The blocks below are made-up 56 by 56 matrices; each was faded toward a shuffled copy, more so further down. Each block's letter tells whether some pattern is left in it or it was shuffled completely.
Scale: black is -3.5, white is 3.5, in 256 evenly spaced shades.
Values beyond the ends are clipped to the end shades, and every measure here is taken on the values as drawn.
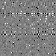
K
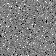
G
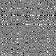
K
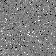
G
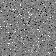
G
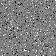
G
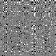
K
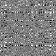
K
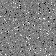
G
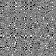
K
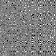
K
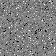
G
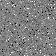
G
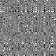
K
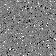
G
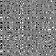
K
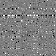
K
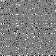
K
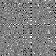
K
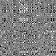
K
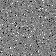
G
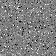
G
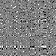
K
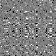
K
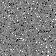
G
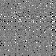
K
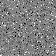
G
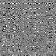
K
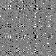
K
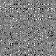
K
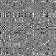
K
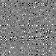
K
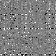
K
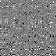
K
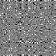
K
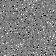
G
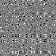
K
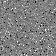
G
